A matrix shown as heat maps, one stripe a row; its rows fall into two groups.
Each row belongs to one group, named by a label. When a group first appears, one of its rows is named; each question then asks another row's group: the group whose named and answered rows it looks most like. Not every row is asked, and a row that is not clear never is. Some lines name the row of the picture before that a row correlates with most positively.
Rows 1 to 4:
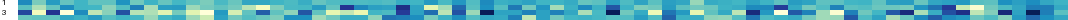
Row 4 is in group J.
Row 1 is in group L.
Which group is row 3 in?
L
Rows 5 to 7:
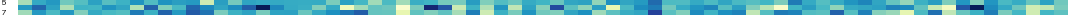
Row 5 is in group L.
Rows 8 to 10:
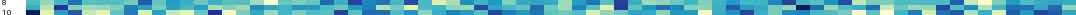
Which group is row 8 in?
J
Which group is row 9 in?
L
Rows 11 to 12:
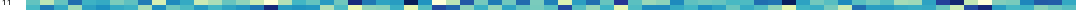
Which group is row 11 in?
J
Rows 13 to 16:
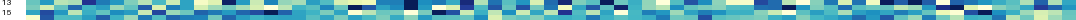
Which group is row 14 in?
J
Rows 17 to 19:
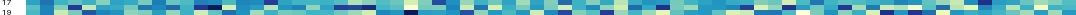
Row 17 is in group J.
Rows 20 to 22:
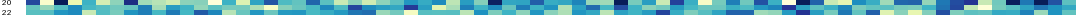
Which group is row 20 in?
L
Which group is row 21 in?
J
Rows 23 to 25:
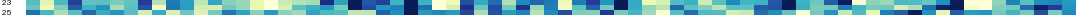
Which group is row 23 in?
J
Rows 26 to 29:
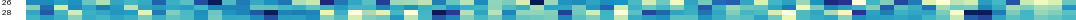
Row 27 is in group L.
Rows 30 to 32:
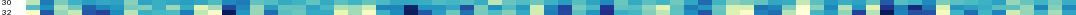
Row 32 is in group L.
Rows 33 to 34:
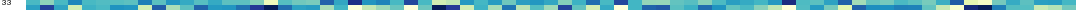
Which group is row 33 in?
J
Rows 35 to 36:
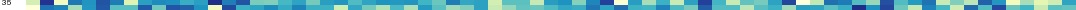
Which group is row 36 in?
L
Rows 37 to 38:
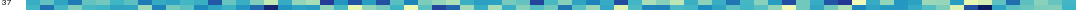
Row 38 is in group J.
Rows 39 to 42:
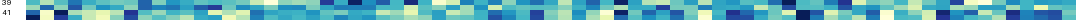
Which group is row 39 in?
J
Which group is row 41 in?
L
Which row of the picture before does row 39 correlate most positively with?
37
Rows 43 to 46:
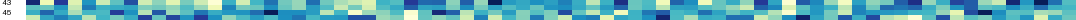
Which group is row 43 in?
L
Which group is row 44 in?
L
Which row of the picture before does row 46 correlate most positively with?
40
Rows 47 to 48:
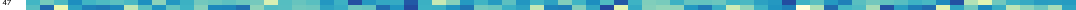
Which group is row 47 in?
J
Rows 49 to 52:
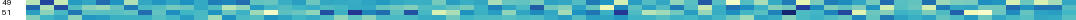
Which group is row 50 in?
L
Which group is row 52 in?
L
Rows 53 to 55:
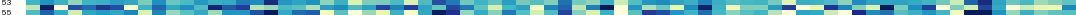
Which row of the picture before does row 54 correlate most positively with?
49
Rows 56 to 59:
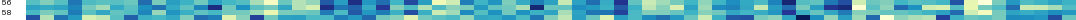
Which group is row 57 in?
J
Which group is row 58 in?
J
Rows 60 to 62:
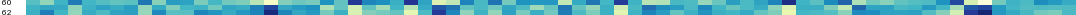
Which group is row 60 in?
J
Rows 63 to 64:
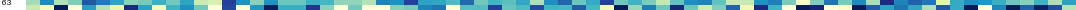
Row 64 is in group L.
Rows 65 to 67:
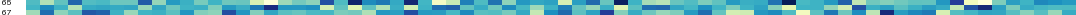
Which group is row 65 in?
J
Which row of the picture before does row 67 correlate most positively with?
63
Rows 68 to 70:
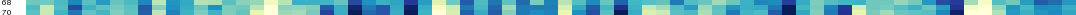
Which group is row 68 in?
J
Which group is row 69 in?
J
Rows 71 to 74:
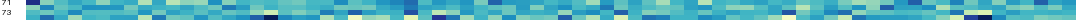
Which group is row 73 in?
J
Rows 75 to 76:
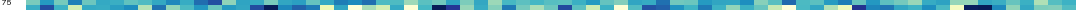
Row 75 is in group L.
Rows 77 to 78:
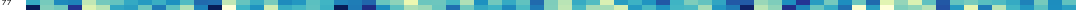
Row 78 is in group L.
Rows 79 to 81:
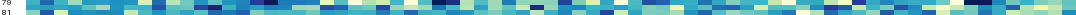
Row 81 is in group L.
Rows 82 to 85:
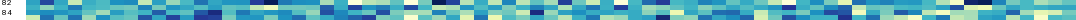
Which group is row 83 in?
J
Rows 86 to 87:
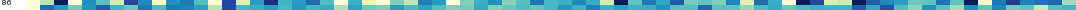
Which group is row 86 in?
L
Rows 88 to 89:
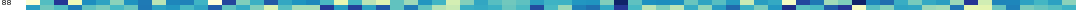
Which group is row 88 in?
L
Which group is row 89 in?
J
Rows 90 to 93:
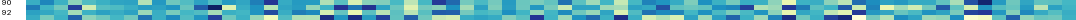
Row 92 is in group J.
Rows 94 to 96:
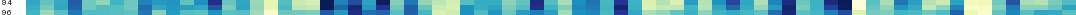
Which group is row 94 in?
J
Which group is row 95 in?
J
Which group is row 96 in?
J
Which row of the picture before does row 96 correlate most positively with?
93
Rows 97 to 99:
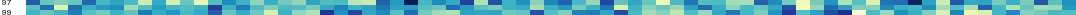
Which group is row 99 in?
J
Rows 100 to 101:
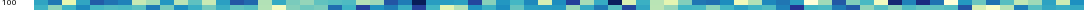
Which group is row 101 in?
J
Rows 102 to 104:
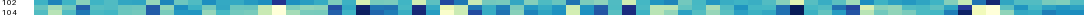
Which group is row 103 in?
J
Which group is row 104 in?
J
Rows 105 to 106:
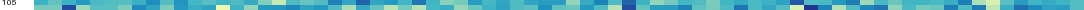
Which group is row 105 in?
J
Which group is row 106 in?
L
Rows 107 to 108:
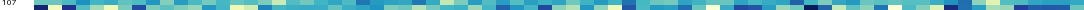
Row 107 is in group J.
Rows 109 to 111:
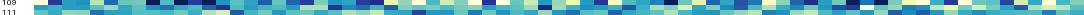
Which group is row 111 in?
L
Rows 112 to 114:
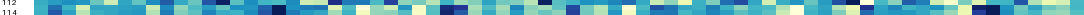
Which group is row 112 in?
J
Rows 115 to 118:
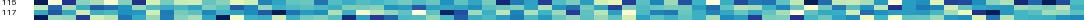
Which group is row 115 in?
L
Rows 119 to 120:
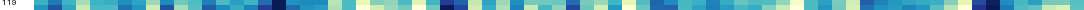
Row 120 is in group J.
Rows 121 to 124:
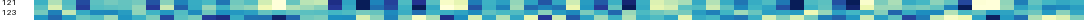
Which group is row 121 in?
J
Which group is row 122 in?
J
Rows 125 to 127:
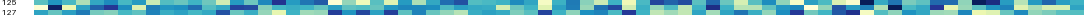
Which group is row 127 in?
J
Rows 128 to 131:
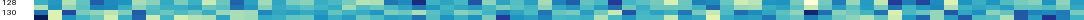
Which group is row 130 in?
L
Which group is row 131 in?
L
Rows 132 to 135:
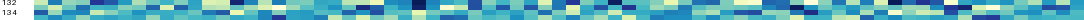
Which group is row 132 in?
L
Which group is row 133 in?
J
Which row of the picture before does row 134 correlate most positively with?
130
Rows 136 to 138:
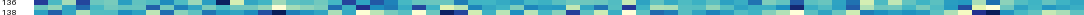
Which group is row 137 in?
J
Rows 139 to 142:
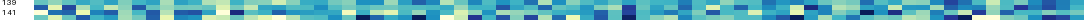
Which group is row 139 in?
J
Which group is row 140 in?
L
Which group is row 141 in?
L
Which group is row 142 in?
J
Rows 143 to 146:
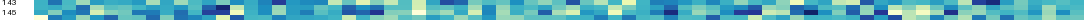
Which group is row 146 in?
L
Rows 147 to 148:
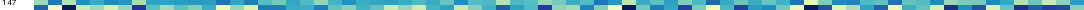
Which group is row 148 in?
L
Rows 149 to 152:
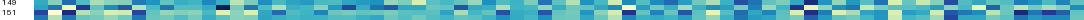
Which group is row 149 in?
L
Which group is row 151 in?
L
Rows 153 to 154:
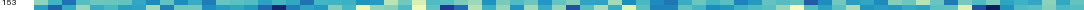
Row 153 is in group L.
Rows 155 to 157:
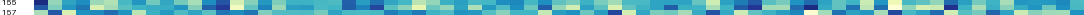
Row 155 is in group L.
